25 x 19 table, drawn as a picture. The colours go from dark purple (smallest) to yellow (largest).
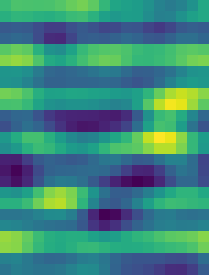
Stripes: horizontal, repeating 6 times. Slope: none. Lone odd cells: none.
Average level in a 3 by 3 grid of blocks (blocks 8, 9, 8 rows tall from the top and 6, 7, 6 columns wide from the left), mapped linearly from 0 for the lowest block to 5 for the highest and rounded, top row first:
333 / 105 / 513
